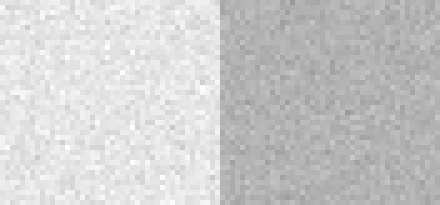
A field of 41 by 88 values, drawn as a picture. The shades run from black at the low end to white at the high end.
The table splits into one row of 2 panels. Panel 1,1: very high, fine-grained, faint in contrast. Panel 1,2: high, fine-grained, faint in contrast.
